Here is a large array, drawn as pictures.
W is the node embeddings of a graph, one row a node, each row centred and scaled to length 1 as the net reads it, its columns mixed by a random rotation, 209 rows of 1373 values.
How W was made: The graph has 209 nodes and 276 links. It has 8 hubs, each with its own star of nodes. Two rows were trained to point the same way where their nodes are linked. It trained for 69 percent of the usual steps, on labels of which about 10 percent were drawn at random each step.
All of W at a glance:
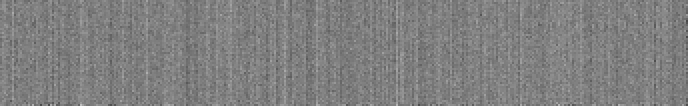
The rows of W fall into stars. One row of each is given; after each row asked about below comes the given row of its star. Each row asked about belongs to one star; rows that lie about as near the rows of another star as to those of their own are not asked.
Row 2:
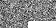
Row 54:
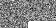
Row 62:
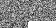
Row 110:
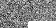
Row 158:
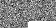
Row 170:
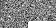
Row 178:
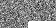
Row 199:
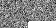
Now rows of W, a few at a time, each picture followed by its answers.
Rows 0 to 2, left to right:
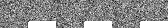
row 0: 54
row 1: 2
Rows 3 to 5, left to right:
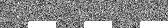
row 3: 110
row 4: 178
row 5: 110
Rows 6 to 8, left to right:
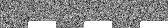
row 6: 62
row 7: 158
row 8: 62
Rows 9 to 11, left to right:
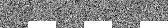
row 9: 110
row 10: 2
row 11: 62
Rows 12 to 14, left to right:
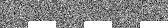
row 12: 62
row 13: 62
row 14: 170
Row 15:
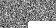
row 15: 54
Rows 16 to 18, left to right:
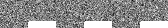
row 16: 62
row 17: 54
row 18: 2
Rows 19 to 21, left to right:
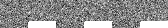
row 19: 158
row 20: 2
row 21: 178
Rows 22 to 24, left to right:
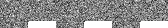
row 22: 62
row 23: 54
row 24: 62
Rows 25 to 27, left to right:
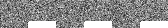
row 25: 199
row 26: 110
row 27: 2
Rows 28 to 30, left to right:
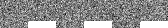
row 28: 178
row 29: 62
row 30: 110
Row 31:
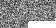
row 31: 199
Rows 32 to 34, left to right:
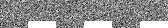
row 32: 62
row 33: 158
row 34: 178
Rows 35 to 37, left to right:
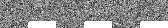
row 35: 158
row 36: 178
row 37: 199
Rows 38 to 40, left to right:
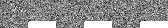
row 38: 54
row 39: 158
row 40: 199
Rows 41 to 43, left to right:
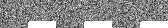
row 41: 54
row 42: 199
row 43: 178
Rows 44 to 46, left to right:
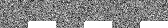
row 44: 170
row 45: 54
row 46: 54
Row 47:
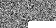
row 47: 54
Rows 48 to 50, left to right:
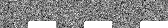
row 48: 170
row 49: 170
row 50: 54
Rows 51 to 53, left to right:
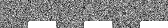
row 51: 54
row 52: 170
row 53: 170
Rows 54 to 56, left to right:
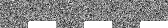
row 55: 178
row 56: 62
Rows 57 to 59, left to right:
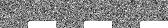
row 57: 54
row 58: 178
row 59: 2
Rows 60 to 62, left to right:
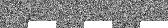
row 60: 158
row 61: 158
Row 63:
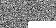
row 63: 178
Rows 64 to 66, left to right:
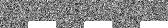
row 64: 62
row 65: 158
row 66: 158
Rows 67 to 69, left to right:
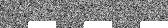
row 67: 2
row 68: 110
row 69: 170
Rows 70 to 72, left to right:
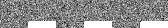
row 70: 110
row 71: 62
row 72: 54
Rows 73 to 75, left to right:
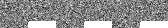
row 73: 178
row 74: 62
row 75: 62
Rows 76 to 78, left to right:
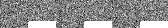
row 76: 199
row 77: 110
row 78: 62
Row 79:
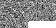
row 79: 178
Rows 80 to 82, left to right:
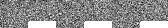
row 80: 170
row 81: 178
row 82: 110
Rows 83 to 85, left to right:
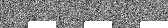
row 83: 170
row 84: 170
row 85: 199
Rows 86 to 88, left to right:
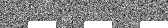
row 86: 2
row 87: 158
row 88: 2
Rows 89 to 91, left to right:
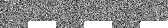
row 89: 2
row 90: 178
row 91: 199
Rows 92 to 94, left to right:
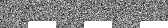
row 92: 110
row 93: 54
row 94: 158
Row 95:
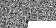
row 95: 170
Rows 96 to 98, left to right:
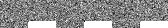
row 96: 199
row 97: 158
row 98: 2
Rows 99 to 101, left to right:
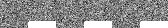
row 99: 199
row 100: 2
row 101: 110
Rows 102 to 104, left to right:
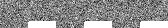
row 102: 178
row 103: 199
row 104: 170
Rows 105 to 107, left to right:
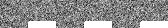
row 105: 2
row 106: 2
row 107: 2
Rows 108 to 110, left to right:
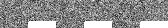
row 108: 170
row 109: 199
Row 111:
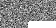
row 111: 2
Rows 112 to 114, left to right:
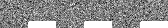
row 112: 2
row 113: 158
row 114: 178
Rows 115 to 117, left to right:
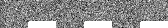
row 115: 62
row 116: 110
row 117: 199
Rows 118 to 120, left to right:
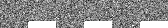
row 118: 199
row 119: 199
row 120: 178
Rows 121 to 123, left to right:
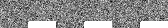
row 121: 170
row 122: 199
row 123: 170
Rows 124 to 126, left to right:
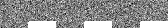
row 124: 158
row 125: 178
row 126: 158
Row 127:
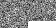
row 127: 170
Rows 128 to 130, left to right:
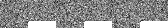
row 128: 199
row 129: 54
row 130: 54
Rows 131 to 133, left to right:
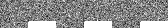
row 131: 62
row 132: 62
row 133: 54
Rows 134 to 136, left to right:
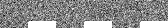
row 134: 178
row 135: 62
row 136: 110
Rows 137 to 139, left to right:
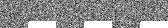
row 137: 178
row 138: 158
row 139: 110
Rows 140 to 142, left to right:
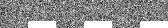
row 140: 2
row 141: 170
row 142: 158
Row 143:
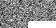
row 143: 2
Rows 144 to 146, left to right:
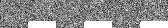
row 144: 170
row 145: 54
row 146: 110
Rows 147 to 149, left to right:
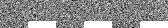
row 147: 178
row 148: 62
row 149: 178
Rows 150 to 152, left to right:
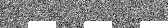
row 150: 2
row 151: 110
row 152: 2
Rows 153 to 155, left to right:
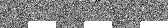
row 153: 158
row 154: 110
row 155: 2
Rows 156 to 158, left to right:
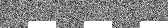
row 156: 199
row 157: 110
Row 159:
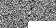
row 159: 178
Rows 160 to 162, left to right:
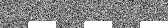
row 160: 54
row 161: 158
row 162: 62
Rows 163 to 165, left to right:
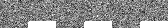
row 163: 2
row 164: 54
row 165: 2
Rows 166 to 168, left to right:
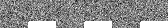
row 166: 158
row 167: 2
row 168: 54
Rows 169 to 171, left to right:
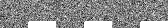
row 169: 110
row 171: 158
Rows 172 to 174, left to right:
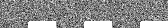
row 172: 170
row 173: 158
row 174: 54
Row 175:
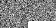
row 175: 199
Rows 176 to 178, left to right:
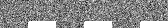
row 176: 170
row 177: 110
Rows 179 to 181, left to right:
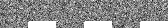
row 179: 2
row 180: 158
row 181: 62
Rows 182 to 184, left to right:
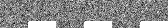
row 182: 158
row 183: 110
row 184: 110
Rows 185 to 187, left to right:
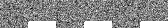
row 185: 178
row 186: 2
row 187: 170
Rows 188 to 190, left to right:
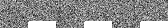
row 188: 178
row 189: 2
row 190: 199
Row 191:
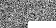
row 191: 110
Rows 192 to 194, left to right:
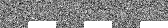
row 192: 158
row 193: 178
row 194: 199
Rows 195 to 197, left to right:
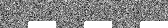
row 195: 2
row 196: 110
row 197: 110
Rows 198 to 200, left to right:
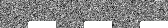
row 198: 178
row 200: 2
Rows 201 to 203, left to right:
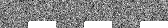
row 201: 170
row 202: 62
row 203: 2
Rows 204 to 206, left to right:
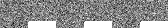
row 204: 158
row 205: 158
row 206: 178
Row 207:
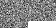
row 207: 62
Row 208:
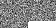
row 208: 199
